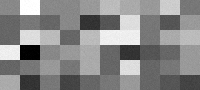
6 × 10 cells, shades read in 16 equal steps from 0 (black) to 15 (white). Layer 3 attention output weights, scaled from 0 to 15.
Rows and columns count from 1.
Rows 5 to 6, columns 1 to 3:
6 7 9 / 10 3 7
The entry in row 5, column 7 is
13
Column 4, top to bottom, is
8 8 6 9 7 4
